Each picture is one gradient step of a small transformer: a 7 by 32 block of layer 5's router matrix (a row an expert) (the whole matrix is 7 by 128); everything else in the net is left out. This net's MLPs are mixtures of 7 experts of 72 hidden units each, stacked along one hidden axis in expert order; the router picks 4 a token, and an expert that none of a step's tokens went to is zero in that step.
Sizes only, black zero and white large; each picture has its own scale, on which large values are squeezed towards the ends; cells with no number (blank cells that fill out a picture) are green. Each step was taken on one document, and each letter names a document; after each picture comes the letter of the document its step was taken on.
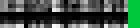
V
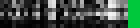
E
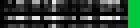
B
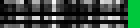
B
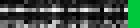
V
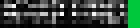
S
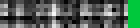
V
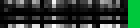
B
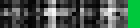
E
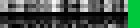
V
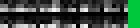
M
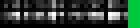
S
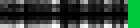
M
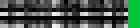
V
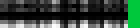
M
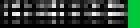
S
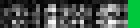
E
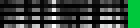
B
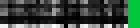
V
